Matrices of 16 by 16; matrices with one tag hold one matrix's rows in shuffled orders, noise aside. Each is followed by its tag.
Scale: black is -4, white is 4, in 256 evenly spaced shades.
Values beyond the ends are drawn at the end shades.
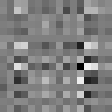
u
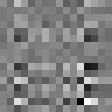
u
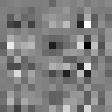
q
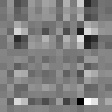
u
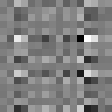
u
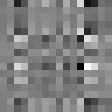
u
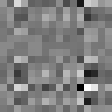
u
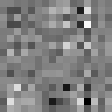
q
